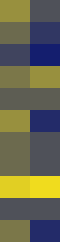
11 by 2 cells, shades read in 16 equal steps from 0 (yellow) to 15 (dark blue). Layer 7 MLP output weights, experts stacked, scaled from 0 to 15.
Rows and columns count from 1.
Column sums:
89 116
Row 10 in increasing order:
11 11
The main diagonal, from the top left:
6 13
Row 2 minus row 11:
1 -1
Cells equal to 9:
3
